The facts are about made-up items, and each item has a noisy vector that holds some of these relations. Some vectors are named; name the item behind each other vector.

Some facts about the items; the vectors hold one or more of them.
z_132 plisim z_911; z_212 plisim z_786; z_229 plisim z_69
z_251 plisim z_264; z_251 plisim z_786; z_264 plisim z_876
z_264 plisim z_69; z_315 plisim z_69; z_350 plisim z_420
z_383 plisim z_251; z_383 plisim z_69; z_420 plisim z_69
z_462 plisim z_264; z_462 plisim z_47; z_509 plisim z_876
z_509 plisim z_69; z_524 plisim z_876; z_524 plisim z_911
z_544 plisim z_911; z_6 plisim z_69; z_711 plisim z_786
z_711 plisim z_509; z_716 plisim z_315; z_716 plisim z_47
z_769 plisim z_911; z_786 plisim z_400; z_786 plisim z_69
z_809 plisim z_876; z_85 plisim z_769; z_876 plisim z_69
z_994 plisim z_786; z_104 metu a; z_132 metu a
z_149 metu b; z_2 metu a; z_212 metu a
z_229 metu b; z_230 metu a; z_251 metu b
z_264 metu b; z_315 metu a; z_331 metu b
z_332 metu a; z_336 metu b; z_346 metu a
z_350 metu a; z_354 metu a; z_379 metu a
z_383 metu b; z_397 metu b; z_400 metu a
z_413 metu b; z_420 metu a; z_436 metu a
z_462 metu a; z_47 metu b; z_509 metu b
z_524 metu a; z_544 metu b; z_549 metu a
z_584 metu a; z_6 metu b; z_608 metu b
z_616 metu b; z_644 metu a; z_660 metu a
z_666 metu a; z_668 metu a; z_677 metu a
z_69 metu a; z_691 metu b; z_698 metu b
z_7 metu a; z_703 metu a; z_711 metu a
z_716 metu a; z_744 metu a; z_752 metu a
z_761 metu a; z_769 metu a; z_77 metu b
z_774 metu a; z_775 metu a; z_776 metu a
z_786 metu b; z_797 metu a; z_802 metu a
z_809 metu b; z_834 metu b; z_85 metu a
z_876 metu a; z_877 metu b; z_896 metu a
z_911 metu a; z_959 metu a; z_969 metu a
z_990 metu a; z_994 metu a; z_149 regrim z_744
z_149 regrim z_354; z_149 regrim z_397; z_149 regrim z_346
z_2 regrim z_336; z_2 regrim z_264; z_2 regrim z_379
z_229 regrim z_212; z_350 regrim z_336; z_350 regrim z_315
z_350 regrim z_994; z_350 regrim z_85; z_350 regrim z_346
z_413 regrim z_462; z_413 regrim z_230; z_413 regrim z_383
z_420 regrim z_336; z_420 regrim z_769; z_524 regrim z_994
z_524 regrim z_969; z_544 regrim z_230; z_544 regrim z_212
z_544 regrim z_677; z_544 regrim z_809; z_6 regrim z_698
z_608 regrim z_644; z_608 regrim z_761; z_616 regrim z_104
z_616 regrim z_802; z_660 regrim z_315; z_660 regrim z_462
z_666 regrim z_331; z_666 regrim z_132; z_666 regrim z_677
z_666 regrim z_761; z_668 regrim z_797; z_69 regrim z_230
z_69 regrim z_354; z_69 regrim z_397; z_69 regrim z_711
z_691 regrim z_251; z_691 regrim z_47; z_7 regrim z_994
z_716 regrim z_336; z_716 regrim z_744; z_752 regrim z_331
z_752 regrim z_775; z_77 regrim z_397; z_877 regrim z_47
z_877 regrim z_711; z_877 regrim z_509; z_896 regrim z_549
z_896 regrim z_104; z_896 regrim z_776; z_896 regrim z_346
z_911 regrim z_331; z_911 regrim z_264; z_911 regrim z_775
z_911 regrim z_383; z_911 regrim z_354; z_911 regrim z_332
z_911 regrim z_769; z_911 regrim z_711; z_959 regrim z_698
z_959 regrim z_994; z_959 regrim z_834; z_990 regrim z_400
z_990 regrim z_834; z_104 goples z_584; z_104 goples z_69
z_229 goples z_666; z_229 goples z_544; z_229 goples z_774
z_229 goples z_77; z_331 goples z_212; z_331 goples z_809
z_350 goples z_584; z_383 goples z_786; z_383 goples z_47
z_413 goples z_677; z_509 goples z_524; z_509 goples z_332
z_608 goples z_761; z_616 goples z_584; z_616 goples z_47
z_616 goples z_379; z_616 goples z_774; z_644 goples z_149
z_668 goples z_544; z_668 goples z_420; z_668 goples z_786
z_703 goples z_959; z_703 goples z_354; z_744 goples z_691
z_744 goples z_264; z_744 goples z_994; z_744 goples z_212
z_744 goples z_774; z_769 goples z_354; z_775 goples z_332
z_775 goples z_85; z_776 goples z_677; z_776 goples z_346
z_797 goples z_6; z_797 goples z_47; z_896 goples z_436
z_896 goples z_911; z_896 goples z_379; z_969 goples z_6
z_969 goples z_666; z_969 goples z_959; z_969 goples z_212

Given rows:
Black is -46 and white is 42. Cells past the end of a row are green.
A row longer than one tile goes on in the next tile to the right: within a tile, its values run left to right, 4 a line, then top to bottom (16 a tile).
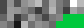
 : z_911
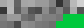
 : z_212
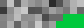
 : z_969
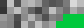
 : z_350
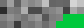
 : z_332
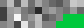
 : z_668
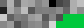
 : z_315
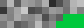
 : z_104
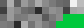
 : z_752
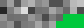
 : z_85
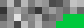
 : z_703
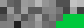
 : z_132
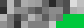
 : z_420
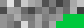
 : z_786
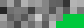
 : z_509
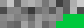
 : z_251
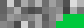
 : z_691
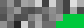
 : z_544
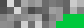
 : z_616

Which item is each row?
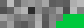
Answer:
z_336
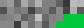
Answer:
z_809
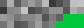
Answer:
z_744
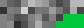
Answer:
z_769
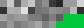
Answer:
z_994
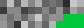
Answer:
z_229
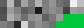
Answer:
z_666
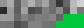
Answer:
z_711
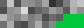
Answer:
z_346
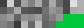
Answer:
z_413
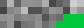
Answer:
z_379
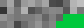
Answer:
z_462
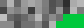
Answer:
z_264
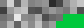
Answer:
z_400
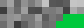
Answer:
z_230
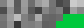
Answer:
z_677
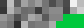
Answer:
z_69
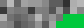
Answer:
z_383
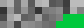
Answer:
z_761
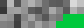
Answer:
z_716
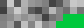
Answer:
z_7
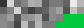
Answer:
z_149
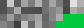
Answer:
z_877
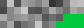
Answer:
z_776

